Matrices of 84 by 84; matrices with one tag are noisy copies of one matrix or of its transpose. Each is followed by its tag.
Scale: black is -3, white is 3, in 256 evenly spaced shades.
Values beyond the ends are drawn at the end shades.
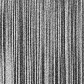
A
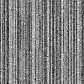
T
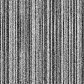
T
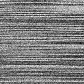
A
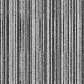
T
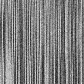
A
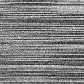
A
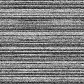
T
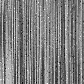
A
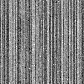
T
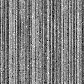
T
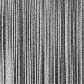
A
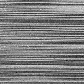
A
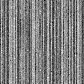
T
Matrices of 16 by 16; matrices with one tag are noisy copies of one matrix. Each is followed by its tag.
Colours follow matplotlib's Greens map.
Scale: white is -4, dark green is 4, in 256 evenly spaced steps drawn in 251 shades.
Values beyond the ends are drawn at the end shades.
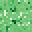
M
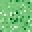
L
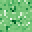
M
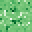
M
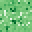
M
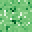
M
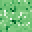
M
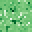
M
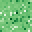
L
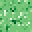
M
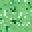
M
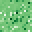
L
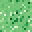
L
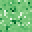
M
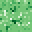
M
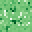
M
